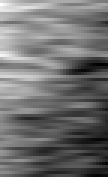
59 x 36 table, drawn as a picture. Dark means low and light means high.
Lone odd cells: none. Grain: streaks across. Ninth with the lowest average: bottom right. Ninth with the highest average: top left. Mirror symmetry: none. Slope: up to the top left.
